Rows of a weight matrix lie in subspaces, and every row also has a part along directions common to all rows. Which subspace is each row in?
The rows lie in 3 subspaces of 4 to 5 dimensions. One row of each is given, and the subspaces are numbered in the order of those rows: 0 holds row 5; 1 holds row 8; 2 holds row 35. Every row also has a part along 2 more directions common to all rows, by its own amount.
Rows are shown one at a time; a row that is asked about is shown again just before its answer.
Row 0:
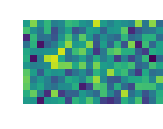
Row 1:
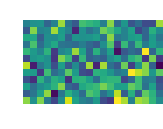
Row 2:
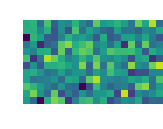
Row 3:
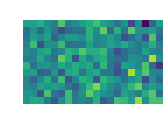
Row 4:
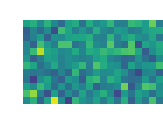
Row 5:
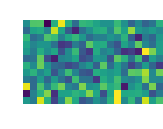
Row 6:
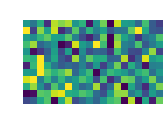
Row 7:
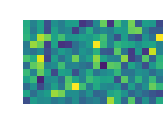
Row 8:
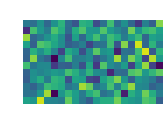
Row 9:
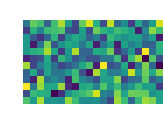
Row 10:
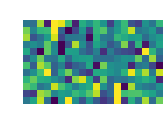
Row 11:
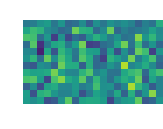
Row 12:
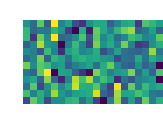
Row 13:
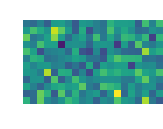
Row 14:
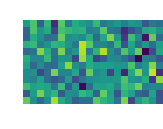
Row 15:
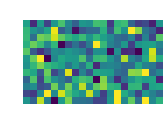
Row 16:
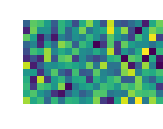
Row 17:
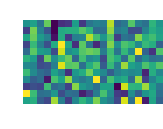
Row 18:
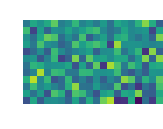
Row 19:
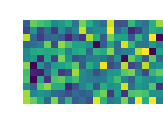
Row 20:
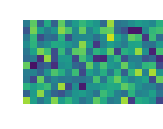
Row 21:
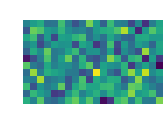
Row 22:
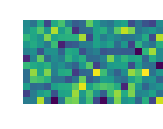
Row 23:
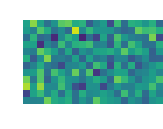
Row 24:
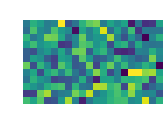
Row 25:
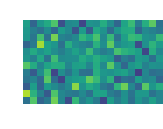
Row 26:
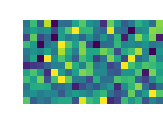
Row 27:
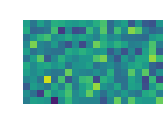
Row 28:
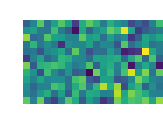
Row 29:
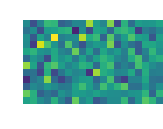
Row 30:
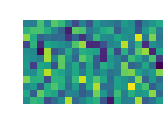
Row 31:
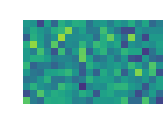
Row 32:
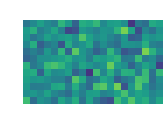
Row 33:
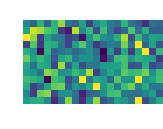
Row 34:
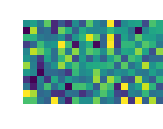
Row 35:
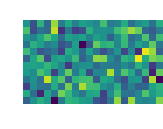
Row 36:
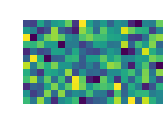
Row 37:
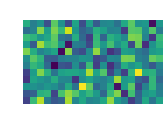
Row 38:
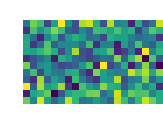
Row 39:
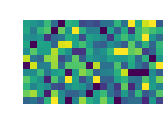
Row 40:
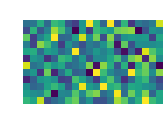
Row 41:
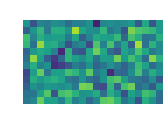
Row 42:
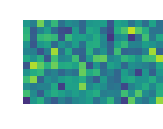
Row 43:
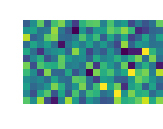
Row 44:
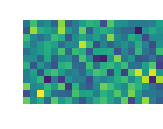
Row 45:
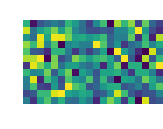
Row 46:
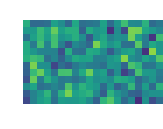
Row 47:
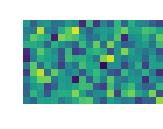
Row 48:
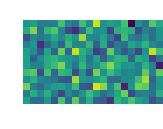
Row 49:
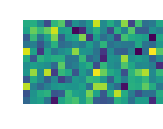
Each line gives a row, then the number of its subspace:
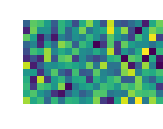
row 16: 1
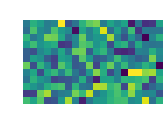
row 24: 2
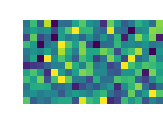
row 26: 0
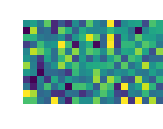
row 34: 0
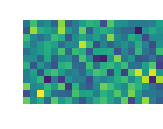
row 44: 2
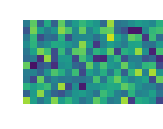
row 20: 2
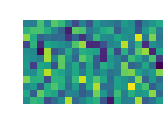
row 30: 0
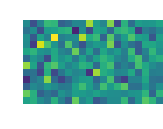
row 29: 0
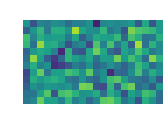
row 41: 1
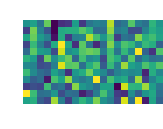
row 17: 0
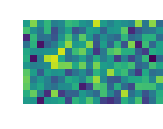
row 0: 1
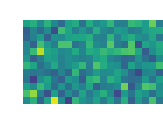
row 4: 0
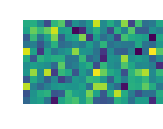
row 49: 1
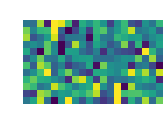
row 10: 0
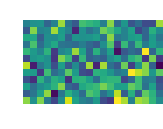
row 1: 2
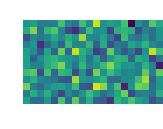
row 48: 1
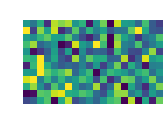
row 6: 0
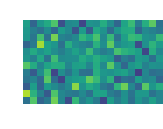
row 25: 0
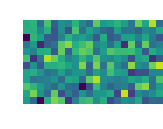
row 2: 1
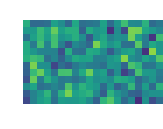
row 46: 1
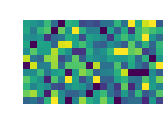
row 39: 2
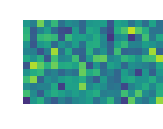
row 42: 2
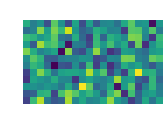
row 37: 1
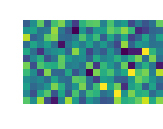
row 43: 1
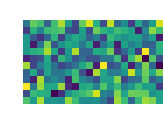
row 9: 0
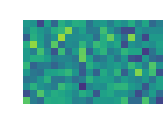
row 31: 2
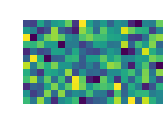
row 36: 1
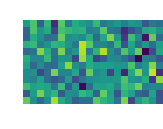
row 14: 2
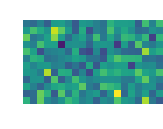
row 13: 2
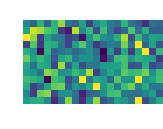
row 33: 0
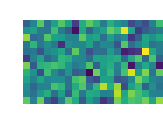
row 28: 1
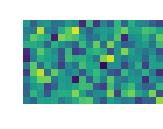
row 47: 1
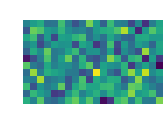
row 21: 1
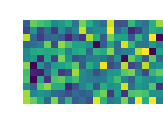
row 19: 1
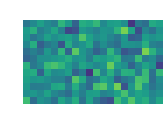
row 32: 1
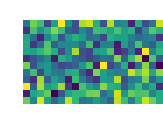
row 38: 0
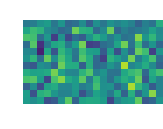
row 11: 0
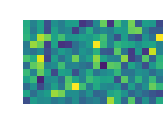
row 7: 0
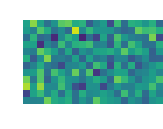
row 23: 0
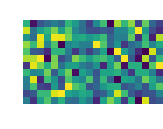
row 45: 2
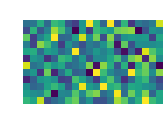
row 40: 0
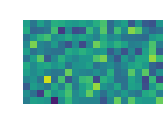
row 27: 2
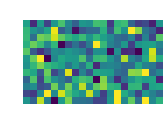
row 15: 2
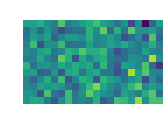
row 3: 2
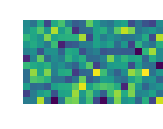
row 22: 1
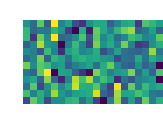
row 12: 0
